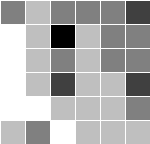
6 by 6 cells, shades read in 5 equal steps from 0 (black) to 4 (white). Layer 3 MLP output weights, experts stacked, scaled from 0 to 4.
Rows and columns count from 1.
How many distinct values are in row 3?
3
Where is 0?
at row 2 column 3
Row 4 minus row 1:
2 0 -1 1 1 0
